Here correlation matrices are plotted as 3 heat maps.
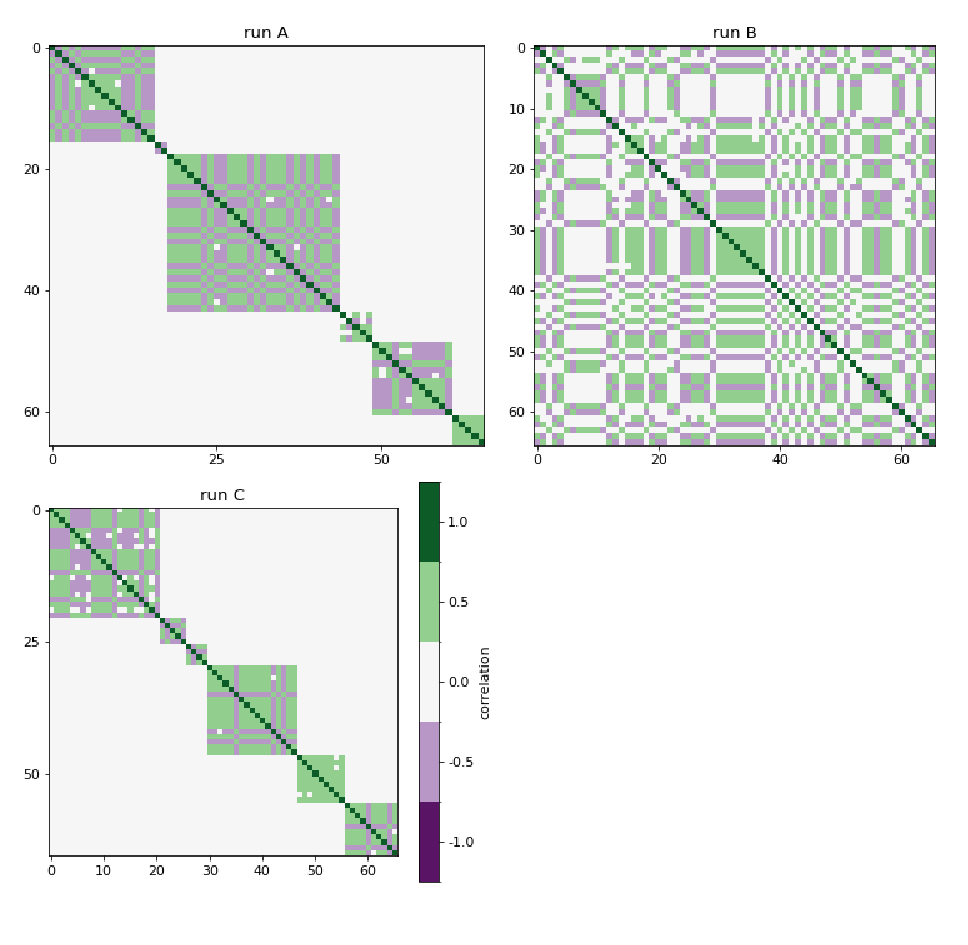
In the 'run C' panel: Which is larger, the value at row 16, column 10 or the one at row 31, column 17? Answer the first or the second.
the first
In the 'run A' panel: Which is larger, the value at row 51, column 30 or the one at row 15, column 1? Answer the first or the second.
the first
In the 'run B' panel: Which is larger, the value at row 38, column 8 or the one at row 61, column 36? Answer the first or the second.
the second
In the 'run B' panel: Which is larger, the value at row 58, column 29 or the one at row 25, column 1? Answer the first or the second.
the second
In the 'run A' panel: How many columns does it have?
66
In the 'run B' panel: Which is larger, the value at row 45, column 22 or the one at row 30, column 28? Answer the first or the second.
the first
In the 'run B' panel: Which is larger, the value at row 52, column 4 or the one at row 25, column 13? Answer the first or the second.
the first
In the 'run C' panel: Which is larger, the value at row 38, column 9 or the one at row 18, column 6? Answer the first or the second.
the first
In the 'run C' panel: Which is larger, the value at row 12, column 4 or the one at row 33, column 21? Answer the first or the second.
the first
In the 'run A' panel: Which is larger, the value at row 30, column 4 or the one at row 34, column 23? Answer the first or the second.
the first
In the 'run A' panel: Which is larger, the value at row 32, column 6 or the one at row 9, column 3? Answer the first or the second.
the second
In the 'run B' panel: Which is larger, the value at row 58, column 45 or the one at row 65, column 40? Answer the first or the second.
the first
